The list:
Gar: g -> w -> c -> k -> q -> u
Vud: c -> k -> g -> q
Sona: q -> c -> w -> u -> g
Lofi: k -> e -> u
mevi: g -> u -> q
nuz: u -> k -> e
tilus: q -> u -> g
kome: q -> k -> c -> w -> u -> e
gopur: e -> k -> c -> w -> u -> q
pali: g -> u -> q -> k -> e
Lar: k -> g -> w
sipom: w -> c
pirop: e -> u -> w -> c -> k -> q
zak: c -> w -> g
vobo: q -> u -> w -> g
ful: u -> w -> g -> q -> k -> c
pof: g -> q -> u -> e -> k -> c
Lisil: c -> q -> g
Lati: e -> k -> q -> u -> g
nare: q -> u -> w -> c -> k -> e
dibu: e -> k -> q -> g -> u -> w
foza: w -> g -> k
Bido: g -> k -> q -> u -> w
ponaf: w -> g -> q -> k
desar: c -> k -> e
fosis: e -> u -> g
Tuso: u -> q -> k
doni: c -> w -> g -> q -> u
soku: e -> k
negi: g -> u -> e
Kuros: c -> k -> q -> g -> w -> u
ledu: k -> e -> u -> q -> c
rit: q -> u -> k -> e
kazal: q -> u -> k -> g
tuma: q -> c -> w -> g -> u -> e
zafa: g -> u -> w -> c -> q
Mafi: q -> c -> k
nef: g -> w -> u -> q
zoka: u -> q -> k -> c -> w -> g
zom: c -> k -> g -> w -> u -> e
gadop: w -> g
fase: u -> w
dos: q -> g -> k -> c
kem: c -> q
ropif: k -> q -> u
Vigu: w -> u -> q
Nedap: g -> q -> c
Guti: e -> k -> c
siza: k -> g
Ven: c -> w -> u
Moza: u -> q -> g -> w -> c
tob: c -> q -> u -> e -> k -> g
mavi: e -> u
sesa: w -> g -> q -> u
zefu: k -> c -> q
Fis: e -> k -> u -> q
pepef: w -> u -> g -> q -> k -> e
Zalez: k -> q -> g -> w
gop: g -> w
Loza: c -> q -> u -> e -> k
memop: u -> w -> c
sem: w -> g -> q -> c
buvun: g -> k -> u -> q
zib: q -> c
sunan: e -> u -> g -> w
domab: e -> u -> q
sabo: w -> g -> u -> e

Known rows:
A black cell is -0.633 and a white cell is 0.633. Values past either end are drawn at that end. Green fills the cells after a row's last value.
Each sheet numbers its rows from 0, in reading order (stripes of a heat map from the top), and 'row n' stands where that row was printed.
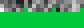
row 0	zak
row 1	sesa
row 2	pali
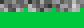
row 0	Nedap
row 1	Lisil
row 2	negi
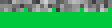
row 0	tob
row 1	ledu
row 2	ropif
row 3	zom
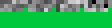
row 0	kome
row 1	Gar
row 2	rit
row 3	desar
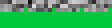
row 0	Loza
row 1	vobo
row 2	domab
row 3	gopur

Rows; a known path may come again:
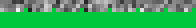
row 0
foza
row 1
pali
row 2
nef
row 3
kazal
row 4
zom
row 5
sabo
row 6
Gar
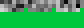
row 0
kem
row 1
zoka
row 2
desar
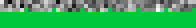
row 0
Guti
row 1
nuz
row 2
Sona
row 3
Vud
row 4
negi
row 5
Lar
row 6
nare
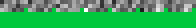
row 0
tuma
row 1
zafa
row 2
sunan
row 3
memop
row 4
sesa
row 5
buvun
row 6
Bido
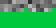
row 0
tob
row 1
Nedap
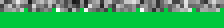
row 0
Fis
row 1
tilus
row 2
zak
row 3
Vigu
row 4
rit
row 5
doni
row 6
Lofi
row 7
ledu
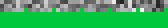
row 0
dibu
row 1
fosis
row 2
pirop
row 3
kome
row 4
soku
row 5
Ven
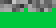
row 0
Loza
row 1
Kuros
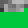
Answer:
ropif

